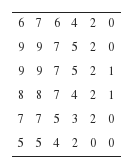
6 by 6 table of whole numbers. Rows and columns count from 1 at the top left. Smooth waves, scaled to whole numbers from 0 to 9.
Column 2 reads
7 9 9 8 7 5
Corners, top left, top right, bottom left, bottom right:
6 0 5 0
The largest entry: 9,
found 4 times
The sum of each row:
25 32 33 30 24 16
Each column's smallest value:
5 5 4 2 0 0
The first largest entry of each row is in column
2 1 1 1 1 1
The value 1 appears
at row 3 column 6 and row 4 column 6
